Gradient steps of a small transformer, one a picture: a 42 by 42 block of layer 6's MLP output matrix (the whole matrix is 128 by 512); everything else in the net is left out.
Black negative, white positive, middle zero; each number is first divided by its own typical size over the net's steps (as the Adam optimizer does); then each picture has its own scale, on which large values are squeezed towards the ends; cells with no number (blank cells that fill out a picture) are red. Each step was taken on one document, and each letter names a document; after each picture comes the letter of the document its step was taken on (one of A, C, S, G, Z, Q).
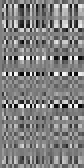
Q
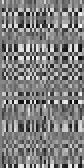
Q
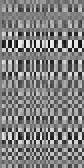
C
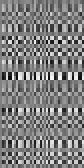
C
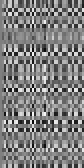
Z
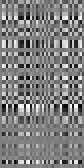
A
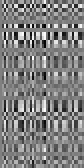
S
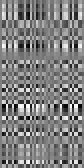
A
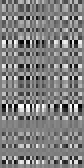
A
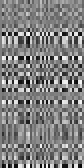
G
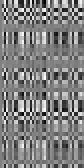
S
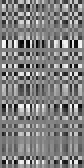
A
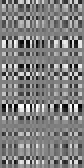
A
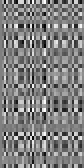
S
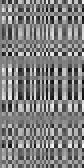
G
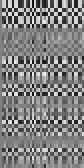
Z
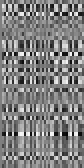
G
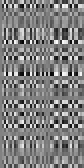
Q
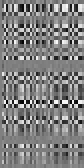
Q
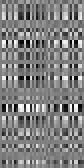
A
